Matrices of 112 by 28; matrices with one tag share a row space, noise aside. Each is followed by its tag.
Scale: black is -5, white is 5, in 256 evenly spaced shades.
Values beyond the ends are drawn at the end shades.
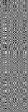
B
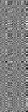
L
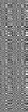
L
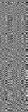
L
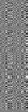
L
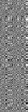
L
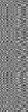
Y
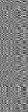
Y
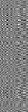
Y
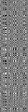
B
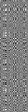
B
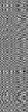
Y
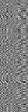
Y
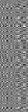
Y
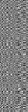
Y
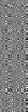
L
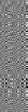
L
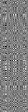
B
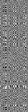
B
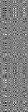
B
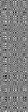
B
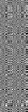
L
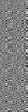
L
